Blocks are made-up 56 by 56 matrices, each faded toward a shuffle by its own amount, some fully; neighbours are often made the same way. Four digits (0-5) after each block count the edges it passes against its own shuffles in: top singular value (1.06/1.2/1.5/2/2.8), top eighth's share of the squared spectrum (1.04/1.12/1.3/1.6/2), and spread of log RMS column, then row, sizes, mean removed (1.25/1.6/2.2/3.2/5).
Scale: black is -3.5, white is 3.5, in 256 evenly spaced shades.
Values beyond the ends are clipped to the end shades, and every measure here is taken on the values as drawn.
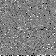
3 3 0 2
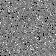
0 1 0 0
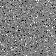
0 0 0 0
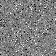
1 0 0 0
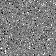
0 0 0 0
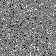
0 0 0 0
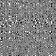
4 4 2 3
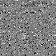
2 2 0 2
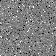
0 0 0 0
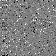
2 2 1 0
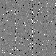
3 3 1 0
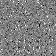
2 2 0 0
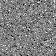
2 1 0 0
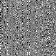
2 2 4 0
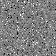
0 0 1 0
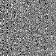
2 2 3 0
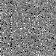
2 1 2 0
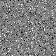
0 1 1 0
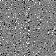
3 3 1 1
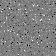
1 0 0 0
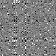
4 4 2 1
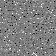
2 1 0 0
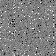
3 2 1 0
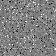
2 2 0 0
